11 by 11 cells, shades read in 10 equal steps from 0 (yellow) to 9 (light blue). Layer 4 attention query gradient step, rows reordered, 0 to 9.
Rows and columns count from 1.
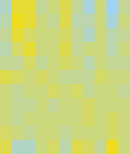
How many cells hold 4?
50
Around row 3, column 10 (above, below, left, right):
8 6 4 5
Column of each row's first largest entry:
10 10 8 1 8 6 2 2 2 3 2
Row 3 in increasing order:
1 3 3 4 4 4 5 5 5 6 7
